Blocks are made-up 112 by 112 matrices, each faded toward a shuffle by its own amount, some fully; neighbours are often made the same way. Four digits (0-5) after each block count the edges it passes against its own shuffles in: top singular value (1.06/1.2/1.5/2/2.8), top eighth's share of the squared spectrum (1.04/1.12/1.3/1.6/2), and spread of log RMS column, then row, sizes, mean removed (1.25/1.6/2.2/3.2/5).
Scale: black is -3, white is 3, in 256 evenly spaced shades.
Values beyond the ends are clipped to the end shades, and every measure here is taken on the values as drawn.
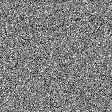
0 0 0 0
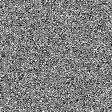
0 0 0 0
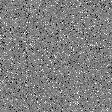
2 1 0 0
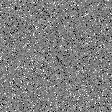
0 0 0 0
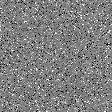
0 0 0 0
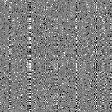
5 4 3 2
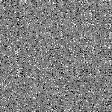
4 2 1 1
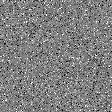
2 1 0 0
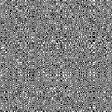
5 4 3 3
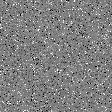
2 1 0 0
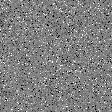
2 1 0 0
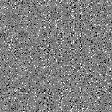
4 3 2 1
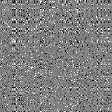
5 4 3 3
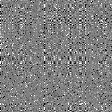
5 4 3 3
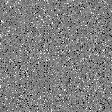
4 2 1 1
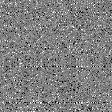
4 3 1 2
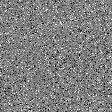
1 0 0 0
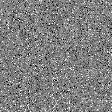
2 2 2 0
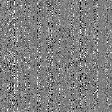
4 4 4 0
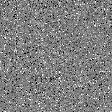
2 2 2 0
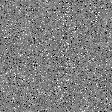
2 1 1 0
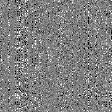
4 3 4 1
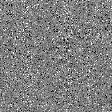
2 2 2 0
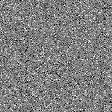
3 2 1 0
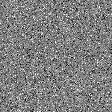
2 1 0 0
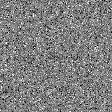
3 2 0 0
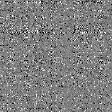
2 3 3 3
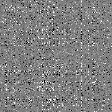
2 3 3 3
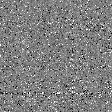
1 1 1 2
